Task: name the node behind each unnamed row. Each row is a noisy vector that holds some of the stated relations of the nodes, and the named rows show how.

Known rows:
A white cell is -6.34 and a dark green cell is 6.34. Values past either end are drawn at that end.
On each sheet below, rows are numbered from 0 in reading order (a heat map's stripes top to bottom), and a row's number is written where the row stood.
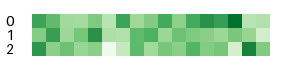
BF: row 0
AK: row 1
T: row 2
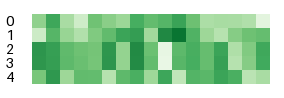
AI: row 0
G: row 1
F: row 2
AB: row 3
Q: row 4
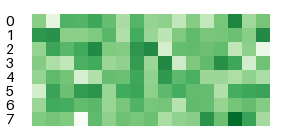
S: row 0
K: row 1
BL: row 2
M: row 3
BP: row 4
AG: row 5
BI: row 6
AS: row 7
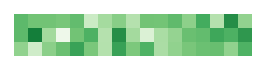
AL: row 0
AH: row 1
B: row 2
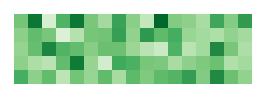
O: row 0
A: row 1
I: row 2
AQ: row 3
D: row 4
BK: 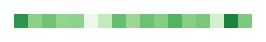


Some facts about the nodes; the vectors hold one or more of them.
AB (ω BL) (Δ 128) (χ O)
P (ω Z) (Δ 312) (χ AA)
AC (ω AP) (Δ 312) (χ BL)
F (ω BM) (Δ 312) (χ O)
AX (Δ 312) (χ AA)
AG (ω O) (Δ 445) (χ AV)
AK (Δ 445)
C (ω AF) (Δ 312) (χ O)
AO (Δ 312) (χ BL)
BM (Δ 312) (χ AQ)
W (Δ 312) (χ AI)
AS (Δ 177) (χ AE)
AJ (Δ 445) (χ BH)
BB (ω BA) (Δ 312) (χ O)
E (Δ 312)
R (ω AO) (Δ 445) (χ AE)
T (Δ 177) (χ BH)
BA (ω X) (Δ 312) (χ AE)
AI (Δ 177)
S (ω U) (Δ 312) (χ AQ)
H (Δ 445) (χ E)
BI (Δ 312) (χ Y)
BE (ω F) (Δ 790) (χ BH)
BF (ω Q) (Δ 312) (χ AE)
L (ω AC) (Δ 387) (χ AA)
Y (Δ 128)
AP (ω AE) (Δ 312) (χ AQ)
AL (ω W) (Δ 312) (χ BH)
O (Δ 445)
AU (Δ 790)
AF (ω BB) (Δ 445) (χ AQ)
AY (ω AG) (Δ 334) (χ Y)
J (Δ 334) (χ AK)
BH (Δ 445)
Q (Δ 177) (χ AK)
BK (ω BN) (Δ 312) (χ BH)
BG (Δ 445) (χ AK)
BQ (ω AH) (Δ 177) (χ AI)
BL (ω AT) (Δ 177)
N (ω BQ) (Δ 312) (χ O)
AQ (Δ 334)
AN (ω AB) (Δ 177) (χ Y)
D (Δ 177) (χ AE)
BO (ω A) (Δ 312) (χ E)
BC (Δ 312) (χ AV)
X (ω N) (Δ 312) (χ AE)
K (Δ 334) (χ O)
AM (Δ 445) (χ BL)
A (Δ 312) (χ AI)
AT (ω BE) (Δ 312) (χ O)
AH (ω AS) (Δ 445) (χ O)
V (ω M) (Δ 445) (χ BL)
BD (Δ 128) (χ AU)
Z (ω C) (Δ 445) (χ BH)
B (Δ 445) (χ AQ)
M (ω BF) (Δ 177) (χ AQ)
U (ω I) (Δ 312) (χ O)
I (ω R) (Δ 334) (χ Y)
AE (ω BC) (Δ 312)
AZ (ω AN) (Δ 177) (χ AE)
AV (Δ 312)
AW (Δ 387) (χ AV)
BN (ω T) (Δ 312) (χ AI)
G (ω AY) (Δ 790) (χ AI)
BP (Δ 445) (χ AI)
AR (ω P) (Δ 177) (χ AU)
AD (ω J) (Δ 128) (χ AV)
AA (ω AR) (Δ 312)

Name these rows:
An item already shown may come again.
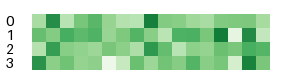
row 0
AA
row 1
BE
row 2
P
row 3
BK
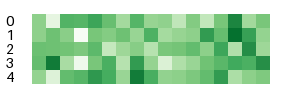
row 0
S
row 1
X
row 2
AJ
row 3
N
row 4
BM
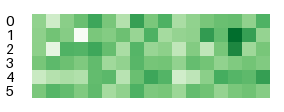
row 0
B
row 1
X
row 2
S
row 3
BO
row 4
AF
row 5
J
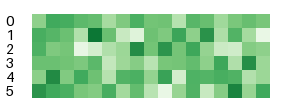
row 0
AD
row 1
AE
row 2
BN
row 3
AJ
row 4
V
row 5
U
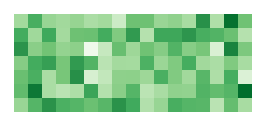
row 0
Z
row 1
AZ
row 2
BK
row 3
L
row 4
BH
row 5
C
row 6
AN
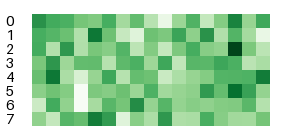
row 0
U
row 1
AE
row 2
R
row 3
Q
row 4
BB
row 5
X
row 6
BQ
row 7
AP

